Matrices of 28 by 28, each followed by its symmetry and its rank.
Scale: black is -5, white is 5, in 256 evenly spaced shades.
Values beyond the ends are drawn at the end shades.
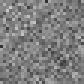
symmetric, full rank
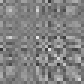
symmetric, rank three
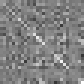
symmetric, rank five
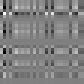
neither, rank one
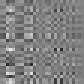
neither, rank two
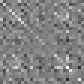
symmetric, rank five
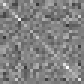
symmetric, rank five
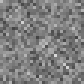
symmetric, full rank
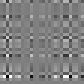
neither, rank one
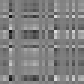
neither, rank one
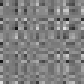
neither, rank two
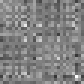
symmetric, rank three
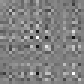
symmetric, rank three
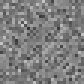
symmetric, full rank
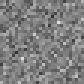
symmetric, full rank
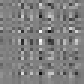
neither, rank two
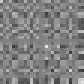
symmetric, rank three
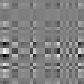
neither, rank one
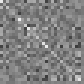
symmetric, rank five
